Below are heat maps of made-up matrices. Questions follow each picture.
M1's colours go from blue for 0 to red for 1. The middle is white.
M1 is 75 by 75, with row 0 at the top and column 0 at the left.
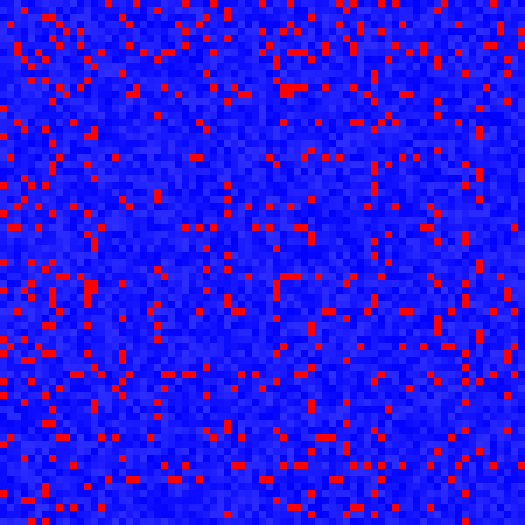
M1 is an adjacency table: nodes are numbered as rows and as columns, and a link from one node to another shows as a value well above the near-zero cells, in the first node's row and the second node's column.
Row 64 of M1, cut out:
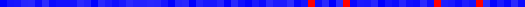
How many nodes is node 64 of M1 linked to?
4
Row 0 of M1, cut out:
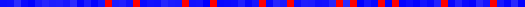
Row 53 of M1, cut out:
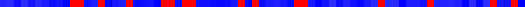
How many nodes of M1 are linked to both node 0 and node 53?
3
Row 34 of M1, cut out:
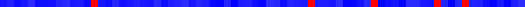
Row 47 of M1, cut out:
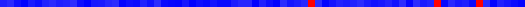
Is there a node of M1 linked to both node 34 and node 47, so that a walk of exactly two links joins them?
yes
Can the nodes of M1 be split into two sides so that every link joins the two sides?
yes
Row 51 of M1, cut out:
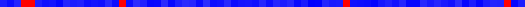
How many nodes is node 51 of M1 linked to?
5
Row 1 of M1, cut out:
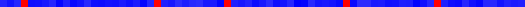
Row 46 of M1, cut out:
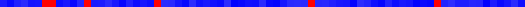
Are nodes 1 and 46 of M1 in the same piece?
yes
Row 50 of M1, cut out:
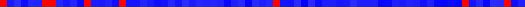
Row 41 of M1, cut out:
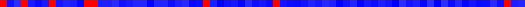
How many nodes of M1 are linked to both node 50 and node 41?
5
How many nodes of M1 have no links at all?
2
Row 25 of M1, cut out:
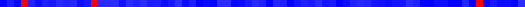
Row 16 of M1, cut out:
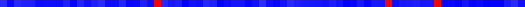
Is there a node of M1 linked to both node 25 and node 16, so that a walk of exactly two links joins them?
no
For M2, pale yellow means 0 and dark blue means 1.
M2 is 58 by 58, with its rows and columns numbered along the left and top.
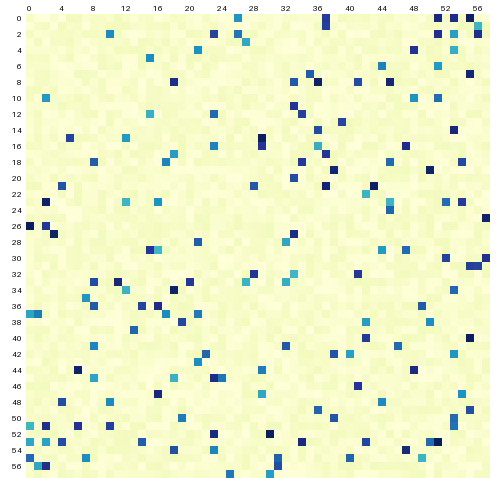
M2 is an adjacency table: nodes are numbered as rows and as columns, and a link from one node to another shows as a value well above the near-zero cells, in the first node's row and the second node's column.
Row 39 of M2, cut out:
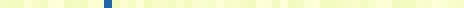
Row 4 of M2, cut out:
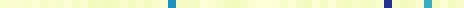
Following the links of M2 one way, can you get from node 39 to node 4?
no
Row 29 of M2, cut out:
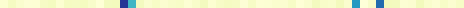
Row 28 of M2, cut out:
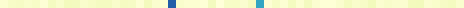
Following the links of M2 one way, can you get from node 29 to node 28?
yes
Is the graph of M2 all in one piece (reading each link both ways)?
no
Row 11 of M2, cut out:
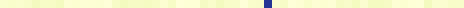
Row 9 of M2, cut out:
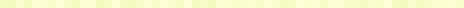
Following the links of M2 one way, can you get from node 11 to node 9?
no
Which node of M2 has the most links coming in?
node 53
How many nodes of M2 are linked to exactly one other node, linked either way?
12
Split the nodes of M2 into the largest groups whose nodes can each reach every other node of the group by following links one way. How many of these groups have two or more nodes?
2
